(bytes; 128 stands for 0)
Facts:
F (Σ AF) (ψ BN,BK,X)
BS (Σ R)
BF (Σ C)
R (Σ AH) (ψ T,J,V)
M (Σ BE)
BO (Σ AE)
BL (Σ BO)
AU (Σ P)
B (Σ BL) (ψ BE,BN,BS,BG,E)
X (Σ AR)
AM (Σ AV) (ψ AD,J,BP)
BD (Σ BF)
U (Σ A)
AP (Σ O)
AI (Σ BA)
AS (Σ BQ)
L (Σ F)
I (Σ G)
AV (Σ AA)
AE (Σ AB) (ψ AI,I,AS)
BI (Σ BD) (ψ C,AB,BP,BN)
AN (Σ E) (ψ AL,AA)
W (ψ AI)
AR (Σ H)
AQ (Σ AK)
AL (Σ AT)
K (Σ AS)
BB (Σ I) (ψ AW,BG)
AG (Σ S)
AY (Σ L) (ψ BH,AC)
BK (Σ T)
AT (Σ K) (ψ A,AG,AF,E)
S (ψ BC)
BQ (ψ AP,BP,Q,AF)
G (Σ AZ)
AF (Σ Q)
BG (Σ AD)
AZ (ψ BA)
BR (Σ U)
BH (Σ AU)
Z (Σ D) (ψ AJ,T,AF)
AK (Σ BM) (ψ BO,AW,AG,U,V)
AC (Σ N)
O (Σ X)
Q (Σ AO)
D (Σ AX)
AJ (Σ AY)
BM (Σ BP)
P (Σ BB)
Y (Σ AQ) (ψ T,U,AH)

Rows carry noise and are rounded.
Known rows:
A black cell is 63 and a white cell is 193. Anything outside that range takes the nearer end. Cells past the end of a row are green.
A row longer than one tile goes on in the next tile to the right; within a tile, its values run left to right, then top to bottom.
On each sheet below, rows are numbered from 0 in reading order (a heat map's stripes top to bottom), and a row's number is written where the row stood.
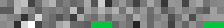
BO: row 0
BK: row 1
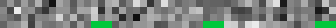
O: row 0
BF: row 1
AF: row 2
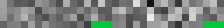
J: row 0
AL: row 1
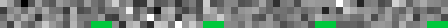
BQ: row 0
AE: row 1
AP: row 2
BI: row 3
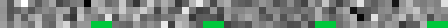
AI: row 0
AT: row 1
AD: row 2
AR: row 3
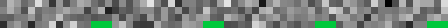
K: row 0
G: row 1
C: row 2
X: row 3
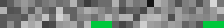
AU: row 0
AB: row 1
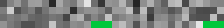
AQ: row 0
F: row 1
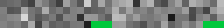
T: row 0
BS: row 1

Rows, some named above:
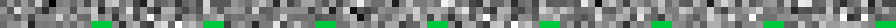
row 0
O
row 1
AE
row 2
K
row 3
AR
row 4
AE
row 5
AL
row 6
AN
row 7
AS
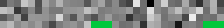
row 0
L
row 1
AA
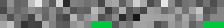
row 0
G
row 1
BF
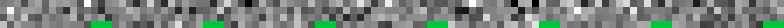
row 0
Z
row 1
BB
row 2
BQ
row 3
BF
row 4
I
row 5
B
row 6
AH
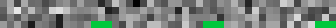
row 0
AV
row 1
BQ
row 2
F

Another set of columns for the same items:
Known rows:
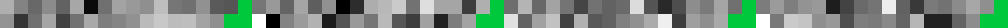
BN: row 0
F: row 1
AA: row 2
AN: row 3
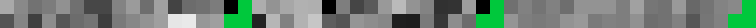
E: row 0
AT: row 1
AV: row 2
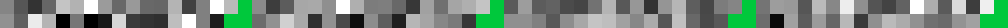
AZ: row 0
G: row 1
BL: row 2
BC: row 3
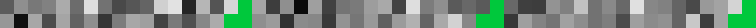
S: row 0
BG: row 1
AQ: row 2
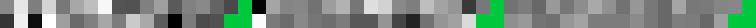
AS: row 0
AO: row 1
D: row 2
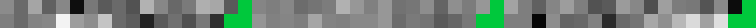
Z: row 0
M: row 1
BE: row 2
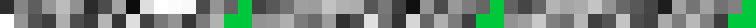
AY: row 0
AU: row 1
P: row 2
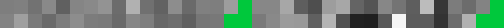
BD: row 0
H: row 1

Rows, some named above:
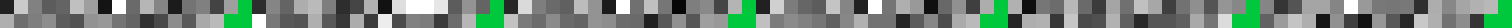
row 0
Q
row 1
AY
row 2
Q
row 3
Q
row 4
AK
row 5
G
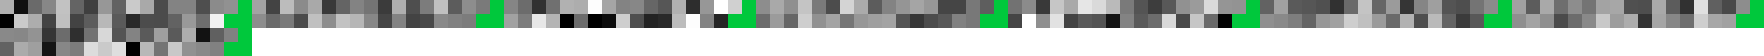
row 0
AK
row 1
R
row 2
AZ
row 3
K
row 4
I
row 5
BL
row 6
V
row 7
BO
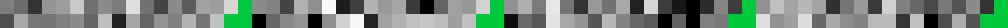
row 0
BM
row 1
BP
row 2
BQ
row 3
AL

